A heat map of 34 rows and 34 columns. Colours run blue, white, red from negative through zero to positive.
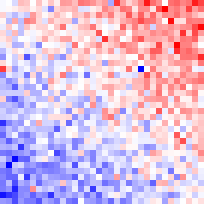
No row or column stands out. The bottom left is the ninth with the lowest average. The ninth with the highest average is the top right. Overall the values sit about 50% of the way up the scale. There is an overall slope up to the top right. Neither half mirrors the other. No regular stripes run through it.
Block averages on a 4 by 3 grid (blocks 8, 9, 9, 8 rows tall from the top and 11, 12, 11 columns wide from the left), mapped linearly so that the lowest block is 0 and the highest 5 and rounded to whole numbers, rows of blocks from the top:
3 4 5 / 2 3 4 / 1 2 3 / 0 1 2
